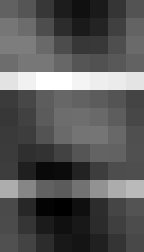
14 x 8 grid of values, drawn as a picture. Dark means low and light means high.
Odd lines: rows 5 and 11. Ninth with the lowest average: bottom middle. Ninth with the highest average: top left.
